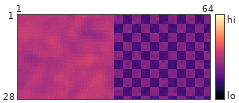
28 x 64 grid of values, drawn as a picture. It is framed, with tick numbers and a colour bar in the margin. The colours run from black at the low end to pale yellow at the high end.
It is made of 1 by 2 panels. Panel 1,1: middling, blotchy, faint in contrast. Panel 1,2: low, checkered.
